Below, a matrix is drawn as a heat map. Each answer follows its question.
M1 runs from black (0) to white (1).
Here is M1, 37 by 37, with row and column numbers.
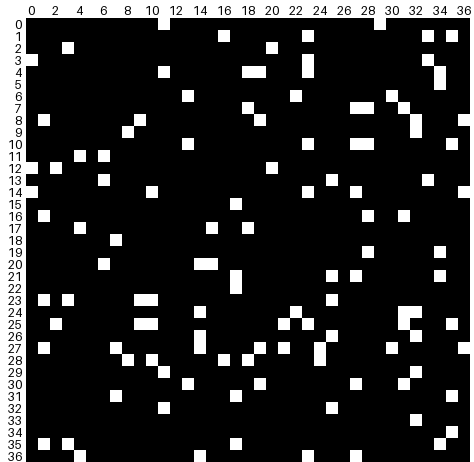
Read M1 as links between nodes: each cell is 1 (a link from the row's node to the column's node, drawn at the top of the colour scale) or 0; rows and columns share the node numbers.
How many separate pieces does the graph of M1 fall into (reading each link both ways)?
1
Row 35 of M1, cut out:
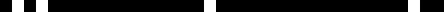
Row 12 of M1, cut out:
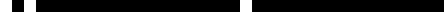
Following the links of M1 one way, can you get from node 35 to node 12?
no
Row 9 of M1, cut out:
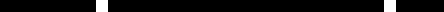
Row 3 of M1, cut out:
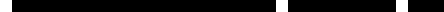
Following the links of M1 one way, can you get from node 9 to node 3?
yes
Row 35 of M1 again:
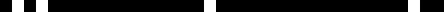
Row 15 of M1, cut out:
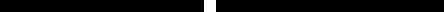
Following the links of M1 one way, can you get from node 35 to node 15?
yes
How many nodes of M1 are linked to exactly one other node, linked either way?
1
